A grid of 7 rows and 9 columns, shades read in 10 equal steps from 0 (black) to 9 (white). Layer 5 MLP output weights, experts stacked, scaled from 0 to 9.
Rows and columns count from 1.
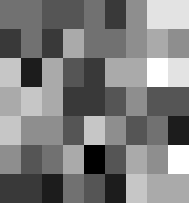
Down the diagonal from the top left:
4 4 6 2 7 3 7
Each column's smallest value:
2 1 1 2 0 1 3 3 1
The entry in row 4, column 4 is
2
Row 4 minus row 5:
-1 2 1 -1 -5 -2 2 -1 2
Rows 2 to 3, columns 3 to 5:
2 6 4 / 6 3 2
